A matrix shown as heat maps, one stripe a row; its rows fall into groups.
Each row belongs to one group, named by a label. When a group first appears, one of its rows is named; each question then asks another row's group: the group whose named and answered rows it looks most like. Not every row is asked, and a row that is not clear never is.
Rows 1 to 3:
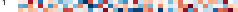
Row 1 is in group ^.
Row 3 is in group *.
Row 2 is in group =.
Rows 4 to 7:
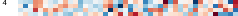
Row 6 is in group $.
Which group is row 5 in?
*
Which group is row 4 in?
*
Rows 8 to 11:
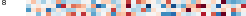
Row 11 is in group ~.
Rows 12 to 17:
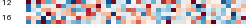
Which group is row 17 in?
$
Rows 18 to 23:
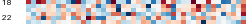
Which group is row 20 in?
=
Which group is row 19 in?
=
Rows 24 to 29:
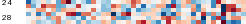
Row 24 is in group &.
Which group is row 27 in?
~
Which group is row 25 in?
*
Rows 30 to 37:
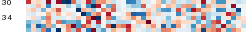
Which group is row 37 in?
&
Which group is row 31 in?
^
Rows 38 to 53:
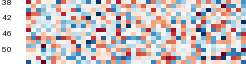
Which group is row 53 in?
$
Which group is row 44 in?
=
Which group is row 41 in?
=
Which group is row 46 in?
*
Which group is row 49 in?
$
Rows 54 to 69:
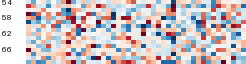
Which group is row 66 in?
=
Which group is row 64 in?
&
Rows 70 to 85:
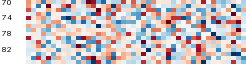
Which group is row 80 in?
^
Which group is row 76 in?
=
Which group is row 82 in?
=
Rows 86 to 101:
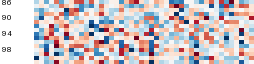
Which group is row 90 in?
=
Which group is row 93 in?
^
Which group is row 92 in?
$
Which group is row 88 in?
&
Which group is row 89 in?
*
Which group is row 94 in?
$
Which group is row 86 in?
~
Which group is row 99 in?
^
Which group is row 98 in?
*
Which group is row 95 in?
=
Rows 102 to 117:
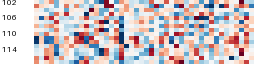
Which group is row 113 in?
$
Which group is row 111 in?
~
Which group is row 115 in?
^
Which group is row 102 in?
^
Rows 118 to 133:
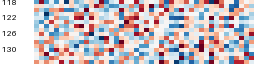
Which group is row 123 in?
$
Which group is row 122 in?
~
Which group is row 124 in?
~
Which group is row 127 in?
^
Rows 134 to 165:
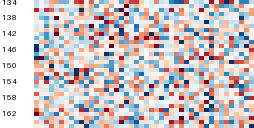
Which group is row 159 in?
=
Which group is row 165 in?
$
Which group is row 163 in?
*
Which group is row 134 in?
~
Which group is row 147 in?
=
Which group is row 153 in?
~
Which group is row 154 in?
=
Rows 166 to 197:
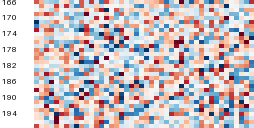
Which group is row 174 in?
^
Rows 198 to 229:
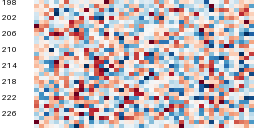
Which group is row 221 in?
&
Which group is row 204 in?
=
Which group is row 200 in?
&
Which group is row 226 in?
~
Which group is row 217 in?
$
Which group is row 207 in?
~
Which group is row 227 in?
$
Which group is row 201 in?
^
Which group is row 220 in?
~
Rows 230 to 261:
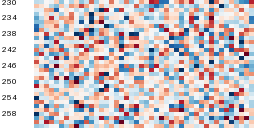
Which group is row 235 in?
$
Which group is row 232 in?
^
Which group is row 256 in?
~
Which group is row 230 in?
*
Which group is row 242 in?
*
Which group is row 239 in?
~
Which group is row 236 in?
=
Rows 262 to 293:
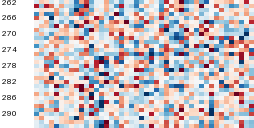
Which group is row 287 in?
^
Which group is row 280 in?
^
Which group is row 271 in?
~
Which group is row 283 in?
~
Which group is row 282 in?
$
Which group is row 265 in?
~
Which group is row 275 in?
*
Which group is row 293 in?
^
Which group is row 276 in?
^
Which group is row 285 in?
$
